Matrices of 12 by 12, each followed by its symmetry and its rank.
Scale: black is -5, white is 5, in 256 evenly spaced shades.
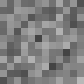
symmetric, full rank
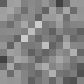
symmetric, full rank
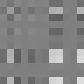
symmetric, rank one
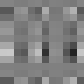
neither, rank one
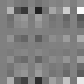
neither, rank one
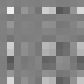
symmetric, rank one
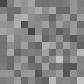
symmetric, full rank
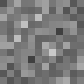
symmetric, full rank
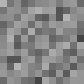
symmetric, full rank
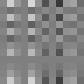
neither, rank one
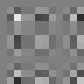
symmetric, rank one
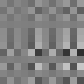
neither, rank one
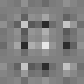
symmetric, rank one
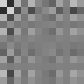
symmetric, rank one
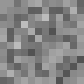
symmetric, full rank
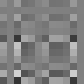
neither, rank one
